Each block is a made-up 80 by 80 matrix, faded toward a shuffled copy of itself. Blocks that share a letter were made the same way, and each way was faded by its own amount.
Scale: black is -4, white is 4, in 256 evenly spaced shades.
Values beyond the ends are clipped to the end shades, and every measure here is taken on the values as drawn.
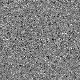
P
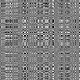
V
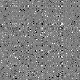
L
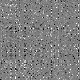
L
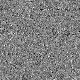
P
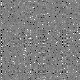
L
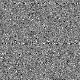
P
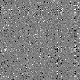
L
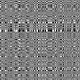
V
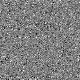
P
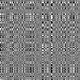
V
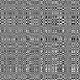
V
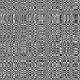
V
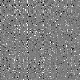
L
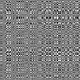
V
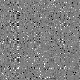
L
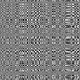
V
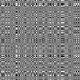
V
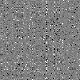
L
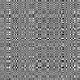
V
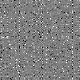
L
